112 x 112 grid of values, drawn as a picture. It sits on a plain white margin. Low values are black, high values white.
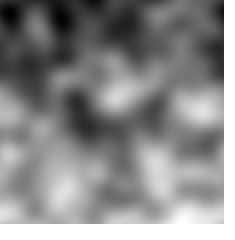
Ninth with the lowest average: top left. Slope: up to the bottom. Grain: smooth. Ninth with the highest average: bottom right. Average level on the scale: 50%. Odd rows or columns: none. Lone odd cells: none.
